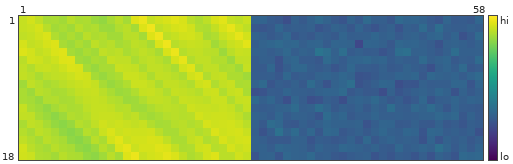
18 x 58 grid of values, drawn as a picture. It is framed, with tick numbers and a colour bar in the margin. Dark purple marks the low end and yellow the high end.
The table splits into one row of 2 panels. Panel 1,1: very high, slanting down to the right, faint in contrast. Panel 1,2: low, fine-grained, faint in contrast.
